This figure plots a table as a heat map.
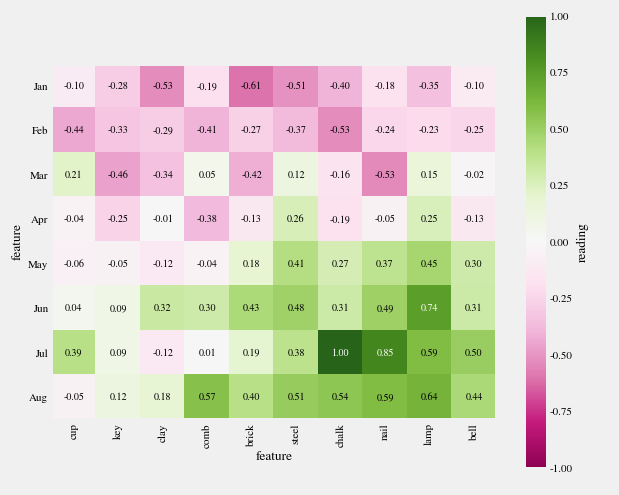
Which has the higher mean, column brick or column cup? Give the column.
cup
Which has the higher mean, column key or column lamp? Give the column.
lamp
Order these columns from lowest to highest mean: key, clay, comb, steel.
key, clay, comb, steel
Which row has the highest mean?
Aug
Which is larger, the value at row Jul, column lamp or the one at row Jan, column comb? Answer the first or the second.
the first
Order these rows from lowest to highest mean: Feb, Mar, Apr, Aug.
Feb, Mar, Apr, Aug
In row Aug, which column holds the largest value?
lamp
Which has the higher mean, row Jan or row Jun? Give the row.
Jun
